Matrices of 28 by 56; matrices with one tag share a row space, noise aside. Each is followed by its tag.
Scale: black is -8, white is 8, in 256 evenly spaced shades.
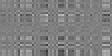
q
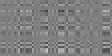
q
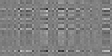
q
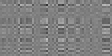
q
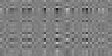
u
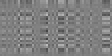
q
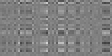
q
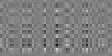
u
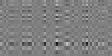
u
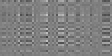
q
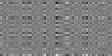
u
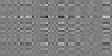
q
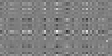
u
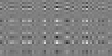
u
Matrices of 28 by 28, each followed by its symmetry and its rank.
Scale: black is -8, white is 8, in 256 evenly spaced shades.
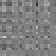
antisymmetric, rank two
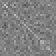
symmetric, rank five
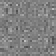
neither, rank five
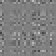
antisymmetric, rank two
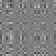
neither, rank two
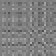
antisymmetric, rank two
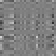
neither, rank two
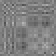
symmetric, rank three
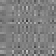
neither, rank two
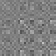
symmetric, rank three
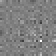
symmetric, rank three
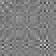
symmetric, rank three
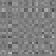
antisymmetric, rank two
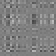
neither, rank two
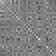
symmetric, rank five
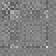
symmetric, rank three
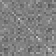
symmetric, rank five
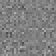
neither, rank five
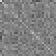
symmetric, rank five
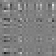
antisymmetric, rank two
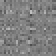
neither, rank five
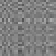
antisymmetric, rank two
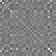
symmetric, rank five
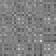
symmetric, rank three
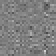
neither, rank five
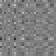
neither, rank two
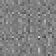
neither, rank five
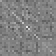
symmetric, rank five
